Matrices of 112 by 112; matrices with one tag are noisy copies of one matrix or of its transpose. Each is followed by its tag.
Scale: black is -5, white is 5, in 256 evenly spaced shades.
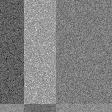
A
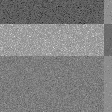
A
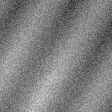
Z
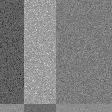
A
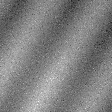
Z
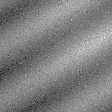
Z
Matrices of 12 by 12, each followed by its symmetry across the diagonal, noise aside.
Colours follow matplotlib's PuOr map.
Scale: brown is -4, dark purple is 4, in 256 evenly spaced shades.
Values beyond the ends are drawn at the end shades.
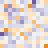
symmetric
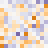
antisymmetric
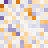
antisymmetric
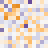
symmetric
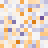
antisymmetric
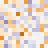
neither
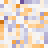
antisymmetric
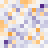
symmetric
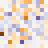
neither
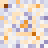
symmetric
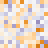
neither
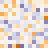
symmetric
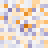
neither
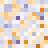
symmetric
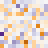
neither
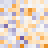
neither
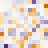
antisymmetric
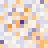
symmetric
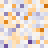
antisymmetric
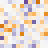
antisymmetric
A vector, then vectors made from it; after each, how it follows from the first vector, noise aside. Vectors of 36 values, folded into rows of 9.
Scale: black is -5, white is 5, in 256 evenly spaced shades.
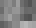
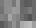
copied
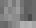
copied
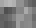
reversed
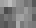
reversed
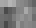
reversed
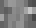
wrapped around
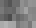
wrapped around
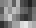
scaled up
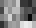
scaled up
